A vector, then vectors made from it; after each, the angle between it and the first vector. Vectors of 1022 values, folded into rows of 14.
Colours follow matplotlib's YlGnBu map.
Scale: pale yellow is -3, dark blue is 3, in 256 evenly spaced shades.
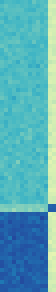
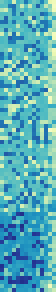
partly aligned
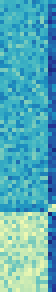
nearly opposite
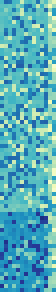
partly aligned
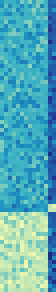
nearly opposite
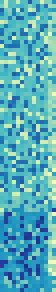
partly aligned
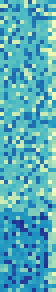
partly aligned
